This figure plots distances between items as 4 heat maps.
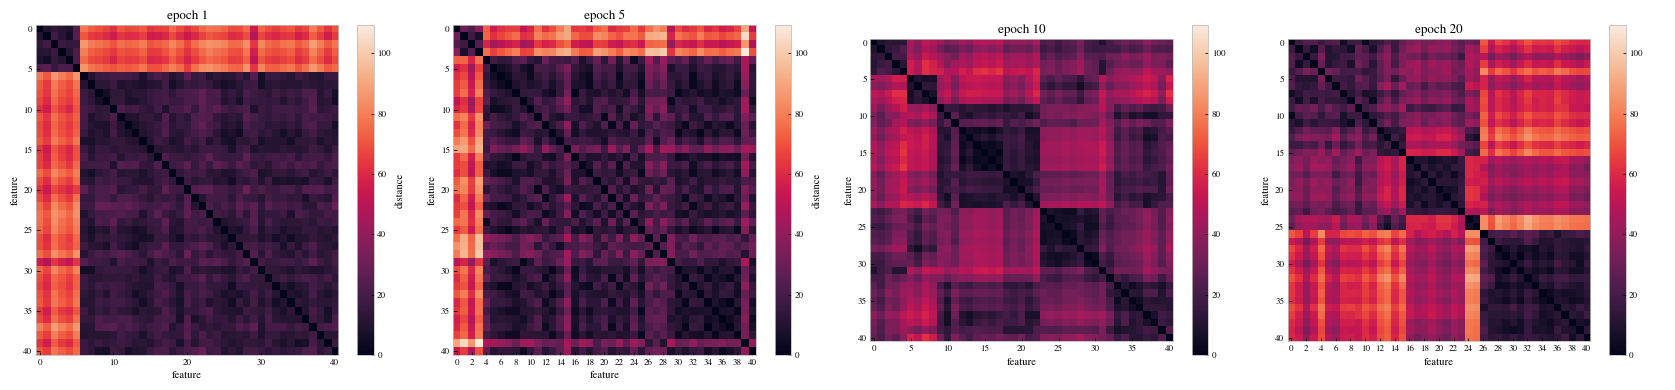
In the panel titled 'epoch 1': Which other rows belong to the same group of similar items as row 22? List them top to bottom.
6, 7, 8, 9, 10, 11, 12, 13, 14, 15, 16, 17, 18, 19, 20, 21, 23, 24, 25, 26, 27, 28, 29, 30, 31, 32, 33, 34, 35, 36, 37, 38, 39, 40
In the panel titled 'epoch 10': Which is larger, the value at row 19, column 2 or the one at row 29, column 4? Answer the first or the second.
the first
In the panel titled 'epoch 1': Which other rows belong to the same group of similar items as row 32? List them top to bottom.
6, 7, 8, 9, 10, 11, 12, 13, 14, 15, 16, 17, 18, 19, 20, 21, 22, 23, 24, 25, 26, 27, 28, 29, 30, 31, 33, 34, 35, 36, 37, 38, 39, 40
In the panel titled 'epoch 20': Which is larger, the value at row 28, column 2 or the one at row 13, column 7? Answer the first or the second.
the first
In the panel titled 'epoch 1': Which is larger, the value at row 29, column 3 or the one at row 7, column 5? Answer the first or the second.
the second
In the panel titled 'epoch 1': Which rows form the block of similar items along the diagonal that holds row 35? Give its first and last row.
6 to 40
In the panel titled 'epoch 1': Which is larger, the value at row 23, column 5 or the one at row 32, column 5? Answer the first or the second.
the first
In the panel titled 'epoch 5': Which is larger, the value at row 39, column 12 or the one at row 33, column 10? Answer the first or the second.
the first
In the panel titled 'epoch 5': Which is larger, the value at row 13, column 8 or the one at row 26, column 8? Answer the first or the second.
the second
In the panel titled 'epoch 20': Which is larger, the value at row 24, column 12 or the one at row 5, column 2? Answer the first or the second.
the first
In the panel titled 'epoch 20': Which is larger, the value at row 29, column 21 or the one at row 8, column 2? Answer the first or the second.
the first
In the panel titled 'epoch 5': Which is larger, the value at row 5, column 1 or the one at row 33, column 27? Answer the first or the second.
the first
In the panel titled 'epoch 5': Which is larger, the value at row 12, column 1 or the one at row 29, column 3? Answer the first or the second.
the first
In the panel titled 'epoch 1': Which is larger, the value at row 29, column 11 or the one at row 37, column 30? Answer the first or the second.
the first
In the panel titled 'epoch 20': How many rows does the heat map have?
41
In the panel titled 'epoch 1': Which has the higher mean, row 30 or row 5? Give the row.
5
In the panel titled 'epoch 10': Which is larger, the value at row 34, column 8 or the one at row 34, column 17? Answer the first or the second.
the first
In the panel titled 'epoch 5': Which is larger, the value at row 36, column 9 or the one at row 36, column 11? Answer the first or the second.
the second
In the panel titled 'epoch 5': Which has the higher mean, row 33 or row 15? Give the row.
15
